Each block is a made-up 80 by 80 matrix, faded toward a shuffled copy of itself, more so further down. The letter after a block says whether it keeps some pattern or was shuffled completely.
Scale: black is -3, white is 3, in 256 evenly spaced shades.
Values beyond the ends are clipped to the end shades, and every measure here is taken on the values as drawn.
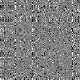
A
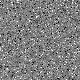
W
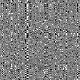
A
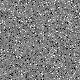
W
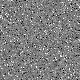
W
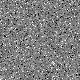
W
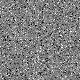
W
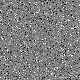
W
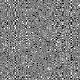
A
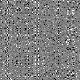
A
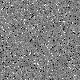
W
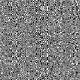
A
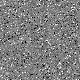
W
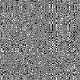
A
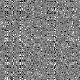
A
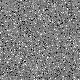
W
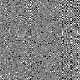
A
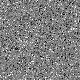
W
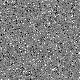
W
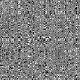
A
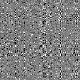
A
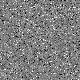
W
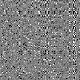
A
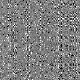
A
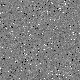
W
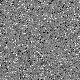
W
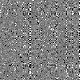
A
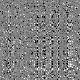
A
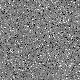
W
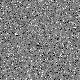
W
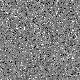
W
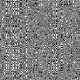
A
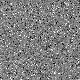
W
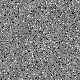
W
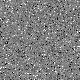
W
